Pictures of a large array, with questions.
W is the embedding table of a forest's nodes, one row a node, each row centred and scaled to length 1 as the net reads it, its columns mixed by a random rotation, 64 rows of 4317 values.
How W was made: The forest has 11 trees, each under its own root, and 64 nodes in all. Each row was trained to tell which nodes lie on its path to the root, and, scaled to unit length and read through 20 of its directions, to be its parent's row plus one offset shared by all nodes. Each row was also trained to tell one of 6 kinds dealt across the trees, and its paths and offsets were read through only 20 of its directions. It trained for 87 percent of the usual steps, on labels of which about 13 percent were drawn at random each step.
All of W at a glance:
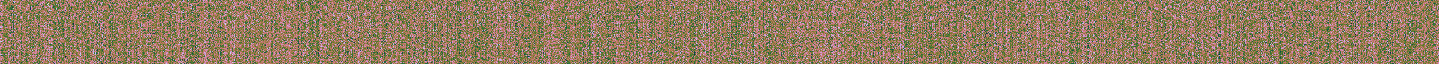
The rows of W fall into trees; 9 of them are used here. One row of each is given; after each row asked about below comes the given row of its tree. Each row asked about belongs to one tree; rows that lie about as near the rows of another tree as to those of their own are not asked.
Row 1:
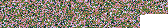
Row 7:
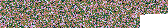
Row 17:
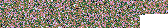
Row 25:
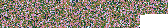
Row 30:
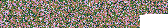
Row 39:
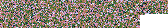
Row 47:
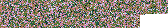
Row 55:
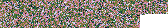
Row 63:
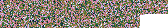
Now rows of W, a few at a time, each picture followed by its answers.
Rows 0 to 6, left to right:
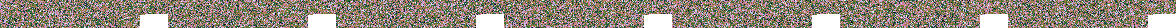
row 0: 47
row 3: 25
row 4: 39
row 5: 25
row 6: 47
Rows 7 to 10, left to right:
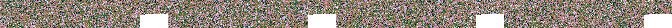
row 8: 39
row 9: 17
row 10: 63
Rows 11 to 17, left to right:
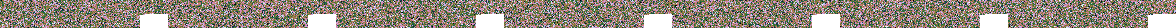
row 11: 30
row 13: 17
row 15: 30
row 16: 30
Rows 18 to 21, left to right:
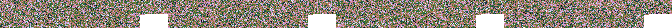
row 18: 63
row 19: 17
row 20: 30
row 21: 7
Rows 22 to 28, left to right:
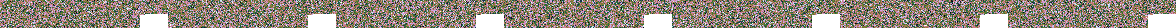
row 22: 7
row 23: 47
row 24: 55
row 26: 7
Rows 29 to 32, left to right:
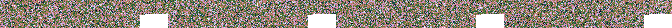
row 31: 47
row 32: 17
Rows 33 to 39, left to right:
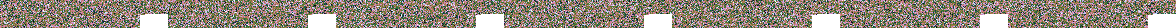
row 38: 25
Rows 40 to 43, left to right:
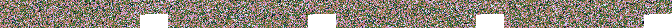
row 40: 63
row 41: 7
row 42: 63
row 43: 47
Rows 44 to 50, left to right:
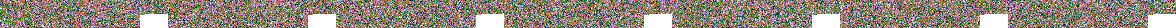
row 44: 30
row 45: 7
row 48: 55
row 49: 47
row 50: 1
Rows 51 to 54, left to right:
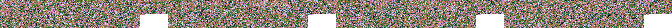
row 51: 47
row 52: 7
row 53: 7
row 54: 7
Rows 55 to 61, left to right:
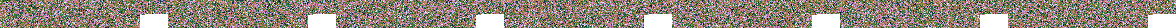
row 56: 1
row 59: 47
